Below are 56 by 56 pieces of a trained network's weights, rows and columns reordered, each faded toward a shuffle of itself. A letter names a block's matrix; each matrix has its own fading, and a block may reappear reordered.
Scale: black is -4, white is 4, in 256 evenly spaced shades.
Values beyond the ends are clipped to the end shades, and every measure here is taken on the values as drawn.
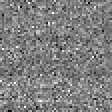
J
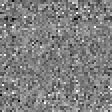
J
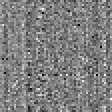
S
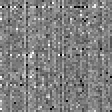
S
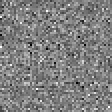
J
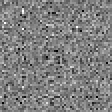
J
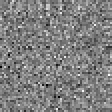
J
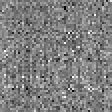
S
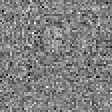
J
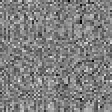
S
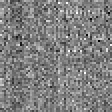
S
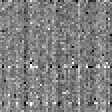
S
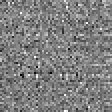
J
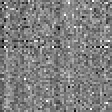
S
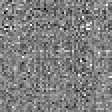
S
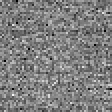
J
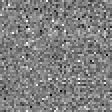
J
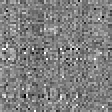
S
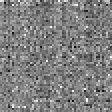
S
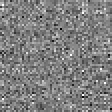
J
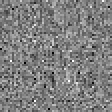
J
